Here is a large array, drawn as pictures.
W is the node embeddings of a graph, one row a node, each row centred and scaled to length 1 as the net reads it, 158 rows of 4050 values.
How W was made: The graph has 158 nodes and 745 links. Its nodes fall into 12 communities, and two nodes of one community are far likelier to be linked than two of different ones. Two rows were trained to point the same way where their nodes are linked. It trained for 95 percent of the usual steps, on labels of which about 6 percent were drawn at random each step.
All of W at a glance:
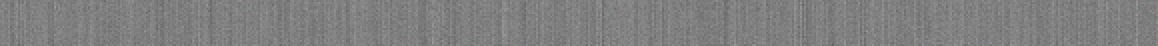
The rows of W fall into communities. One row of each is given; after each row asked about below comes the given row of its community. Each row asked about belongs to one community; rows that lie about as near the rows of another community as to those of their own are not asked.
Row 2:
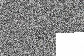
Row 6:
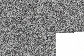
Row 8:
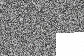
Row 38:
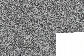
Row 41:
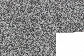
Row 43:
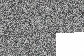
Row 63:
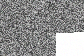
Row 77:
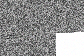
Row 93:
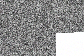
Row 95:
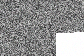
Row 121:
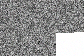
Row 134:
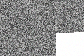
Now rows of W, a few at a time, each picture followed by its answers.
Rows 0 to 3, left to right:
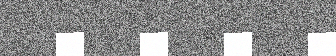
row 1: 2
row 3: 43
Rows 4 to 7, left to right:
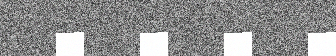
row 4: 134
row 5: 43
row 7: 38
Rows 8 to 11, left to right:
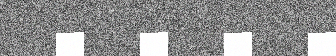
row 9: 41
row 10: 134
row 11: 38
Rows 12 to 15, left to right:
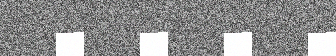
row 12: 93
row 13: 41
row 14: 134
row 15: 134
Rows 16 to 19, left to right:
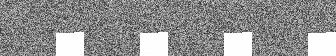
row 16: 41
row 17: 63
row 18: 63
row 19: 95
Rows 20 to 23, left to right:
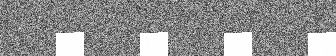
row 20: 93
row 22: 95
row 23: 2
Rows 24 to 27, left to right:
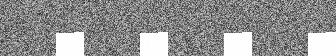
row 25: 38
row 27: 93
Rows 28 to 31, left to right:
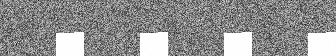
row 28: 95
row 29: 6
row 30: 93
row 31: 38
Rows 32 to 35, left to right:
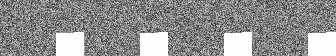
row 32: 41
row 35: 8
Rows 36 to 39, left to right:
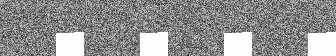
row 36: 95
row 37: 93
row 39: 63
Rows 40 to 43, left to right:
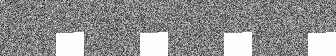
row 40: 8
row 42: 41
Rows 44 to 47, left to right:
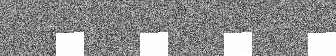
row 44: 41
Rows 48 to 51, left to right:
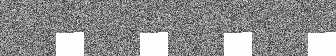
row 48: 2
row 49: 2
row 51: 6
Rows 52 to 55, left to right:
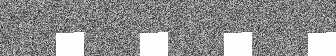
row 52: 63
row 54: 6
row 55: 121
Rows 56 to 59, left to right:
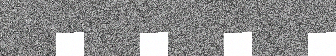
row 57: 6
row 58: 77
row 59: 38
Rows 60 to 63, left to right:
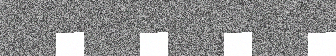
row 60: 38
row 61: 93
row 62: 93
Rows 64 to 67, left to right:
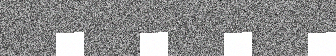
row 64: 41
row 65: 134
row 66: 134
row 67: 63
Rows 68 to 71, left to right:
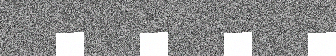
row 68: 2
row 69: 2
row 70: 41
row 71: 38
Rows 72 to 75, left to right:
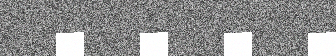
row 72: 43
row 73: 93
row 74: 95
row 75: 95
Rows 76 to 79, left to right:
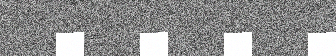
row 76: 93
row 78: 2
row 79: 38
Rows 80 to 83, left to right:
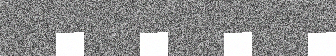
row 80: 38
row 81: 93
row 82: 77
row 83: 63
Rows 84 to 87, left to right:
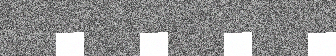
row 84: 6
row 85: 38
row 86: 93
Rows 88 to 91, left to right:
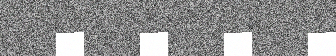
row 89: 2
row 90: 63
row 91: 93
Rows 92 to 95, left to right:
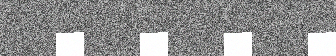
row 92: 38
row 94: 2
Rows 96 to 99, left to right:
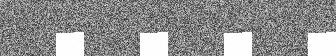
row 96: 95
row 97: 93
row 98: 2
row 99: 41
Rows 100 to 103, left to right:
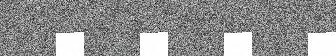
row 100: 6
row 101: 8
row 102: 41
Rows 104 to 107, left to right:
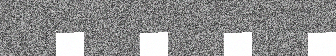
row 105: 95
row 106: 38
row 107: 6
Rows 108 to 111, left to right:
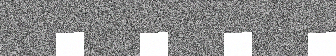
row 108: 38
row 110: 95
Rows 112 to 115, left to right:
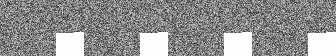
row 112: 63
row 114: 43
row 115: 2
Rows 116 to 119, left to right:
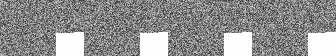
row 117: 41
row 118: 95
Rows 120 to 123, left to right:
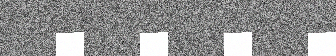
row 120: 63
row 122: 93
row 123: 134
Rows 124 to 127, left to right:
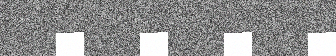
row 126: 63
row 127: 6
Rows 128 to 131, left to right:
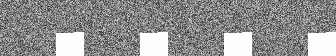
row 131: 77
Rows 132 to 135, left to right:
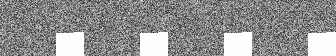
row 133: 8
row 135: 95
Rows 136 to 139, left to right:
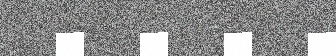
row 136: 38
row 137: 95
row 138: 77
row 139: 63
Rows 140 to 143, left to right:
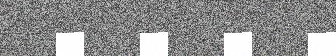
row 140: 41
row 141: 121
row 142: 77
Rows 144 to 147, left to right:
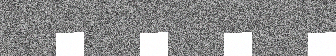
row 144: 43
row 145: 43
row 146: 63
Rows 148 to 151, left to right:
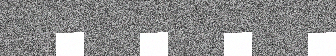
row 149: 95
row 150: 6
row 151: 121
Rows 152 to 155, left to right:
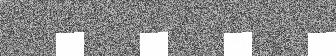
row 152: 95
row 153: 77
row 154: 43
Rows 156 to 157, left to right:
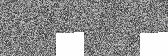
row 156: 2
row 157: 8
